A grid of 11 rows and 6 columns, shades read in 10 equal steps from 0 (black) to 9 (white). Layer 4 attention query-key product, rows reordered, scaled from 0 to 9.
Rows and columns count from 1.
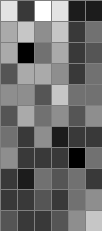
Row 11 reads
3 2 2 3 5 7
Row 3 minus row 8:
1 -2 2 4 2 -1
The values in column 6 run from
1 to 7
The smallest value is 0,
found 2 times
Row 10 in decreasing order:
5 4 3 2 2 2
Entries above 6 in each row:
3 2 0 0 1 0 0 0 0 0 1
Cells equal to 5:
10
